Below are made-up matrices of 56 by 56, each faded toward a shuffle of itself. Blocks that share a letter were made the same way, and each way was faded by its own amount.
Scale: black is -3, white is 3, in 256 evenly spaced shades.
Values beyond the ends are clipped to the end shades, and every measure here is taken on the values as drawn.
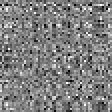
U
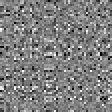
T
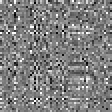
U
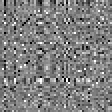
U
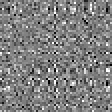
U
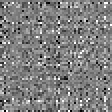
T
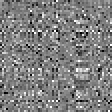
U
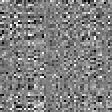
T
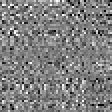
T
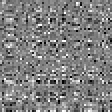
U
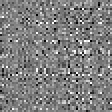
T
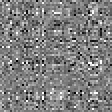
T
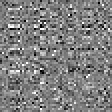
U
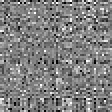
U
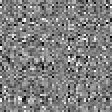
T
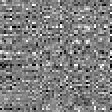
T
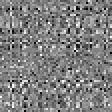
U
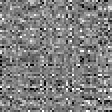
T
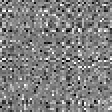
U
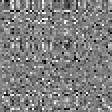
U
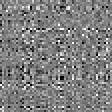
T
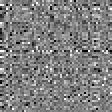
U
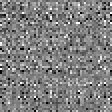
T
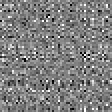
T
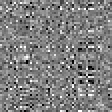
T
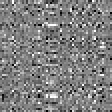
T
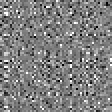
U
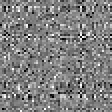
U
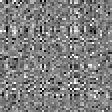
U
